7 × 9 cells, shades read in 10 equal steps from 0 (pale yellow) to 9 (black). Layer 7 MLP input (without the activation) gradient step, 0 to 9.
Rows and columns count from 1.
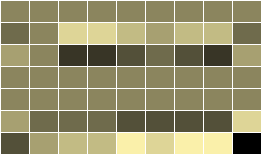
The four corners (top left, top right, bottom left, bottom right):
4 4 6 9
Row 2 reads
5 4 1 1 2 3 2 2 5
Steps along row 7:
down down same down up down same up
